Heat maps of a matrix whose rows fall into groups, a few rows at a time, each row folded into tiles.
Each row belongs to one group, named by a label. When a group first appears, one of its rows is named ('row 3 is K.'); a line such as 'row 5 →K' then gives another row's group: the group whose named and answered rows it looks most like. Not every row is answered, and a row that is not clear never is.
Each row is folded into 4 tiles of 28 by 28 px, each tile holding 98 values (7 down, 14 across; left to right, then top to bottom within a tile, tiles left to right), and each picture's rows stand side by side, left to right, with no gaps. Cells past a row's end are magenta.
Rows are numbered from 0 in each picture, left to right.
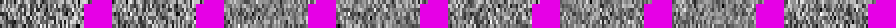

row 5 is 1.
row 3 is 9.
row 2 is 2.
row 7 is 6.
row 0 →6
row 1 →6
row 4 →9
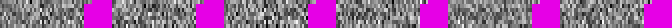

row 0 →1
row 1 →6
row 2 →1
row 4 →2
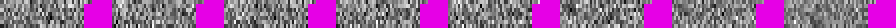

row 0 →6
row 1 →1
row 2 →6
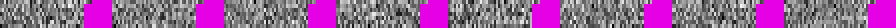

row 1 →2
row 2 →1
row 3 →1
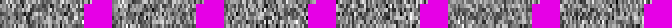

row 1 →9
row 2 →1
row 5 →2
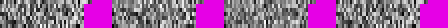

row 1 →9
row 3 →6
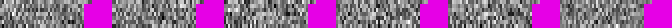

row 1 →6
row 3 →1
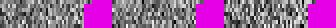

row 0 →9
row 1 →6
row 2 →6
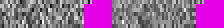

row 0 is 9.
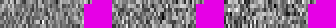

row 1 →2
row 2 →1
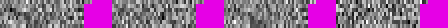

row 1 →2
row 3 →2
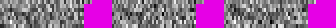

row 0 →9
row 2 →2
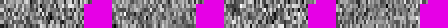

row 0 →6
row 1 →9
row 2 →2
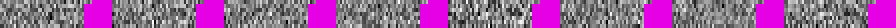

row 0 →2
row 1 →1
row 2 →2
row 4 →1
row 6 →1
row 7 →1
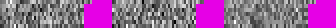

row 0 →9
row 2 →9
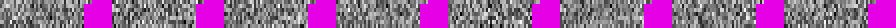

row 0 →6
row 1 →2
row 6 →9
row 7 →1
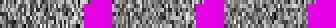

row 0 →6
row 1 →2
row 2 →2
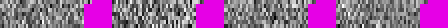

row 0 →9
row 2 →6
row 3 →6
